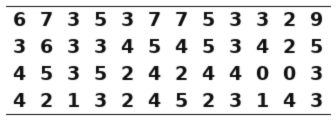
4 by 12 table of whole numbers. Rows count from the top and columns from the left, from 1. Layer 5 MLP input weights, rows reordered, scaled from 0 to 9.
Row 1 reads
6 7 3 5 3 7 7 5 3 3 2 9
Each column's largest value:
6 7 3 5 4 7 7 5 4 4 4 9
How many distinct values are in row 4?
5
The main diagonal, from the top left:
6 6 3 3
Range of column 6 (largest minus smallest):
3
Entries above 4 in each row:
7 4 2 1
